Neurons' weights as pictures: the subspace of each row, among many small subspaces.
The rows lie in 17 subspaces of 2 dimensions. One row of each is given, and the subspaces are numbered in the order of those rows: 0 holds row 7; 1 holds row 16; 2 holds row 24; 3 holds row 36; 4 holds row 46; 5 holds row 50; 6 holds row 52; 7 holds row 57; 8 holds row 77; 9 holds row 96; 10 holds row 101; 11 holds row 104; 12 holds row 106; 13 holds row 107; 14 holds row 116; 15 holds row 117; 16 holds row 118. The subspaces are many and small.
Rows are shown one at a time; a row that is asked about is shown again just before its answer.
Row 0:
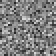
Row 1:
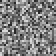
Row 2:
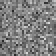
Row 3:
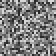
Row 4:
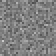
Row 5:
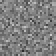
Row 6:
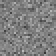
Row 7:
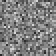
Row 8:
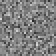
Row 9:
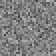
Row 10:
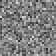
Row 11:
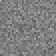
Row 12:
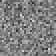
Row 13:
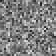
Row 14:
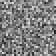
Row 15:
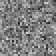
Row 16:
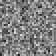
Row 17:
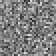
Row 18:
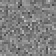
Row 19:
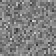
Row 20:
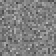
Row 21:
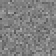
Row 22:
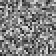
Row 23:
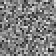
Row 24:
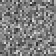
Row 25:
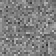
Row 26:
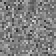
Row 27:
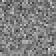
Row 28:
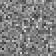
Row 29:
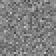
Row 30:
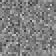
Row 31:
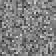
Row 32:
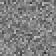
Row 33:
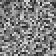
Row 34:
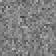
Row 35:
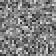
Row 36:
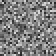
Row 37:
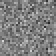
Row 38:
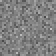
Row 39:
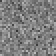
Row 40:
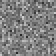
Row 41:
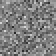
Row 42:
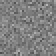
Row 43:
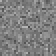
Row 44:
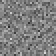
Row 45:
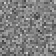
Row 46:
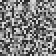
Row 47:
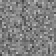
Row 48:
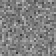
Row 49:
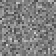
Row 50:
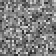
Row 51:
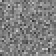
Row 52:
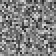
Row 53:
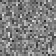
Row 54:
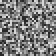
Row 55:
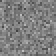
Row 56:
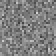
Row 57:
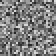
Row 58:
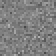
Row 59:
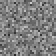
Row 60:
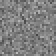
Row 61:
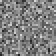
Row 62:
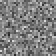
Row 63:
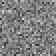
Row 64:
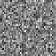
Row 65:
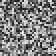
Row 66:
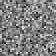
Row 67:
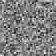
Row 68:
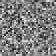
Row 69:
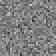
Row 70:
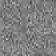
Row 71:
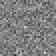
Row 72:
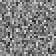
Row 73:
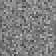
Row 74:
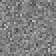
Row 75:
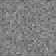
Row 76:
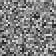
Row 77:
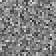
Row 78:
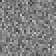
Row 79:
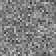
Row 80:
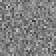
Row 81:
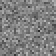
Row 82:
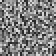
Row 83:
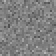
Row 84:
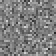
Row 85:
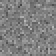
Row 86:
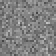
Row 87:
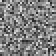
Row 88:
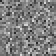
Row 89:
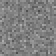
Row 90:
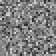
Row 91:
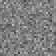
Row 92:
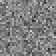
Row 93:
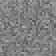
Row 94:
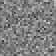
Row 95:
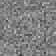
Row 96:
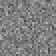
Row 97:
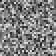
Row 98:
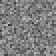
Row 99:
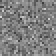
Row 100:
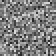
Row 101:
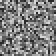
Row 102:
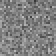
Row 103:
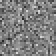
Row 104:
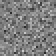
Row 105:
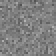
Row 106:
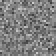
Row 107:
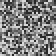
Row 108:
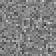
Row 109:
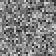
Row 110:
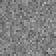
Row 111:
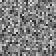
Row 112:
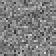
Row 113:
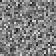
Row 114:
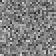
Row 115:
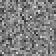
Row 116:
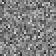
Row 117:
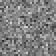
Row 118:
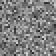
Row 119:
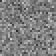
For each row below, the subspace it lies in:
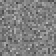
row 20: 16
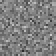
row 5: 8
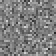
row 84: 11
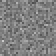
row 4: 0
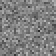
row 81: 16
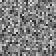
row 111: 8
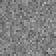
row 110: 7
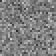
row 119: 3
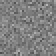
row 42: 2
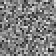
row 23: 0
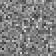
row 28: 6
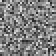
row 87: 12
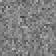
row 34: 15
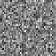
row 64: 6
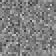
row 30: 8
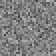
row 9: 5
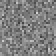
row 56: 16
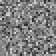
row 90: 7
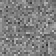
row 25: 15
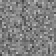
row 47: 13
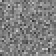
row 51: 14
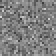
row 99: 15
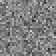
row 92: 7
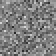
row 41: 8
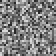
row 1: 1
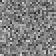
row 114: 3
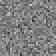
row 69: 7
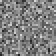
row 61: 1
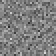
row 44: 14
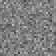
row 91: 3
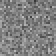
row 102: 13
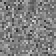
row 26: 4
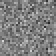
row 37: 0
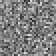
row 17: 11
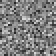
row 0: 6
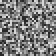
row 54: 6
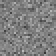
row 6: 11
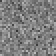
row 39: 3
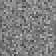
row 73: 13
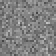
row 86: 16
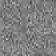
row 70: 15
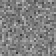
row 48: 13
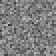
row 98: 6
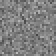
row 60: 10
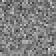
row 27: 12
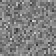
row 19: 4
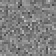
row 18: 9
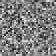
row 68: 5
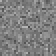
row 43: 15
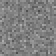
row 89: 10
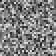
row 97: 3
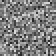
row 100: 12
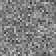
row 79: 5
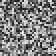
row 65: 12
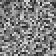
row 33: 8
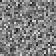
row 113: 4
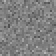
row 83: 0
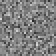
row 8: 2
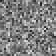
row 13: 7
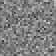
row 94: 0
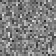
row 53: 2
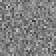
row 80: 4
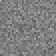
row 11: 3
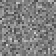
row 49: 16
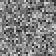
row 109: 5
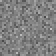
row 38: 1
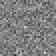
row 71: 14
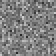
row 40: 13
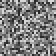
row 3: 10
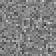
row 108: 6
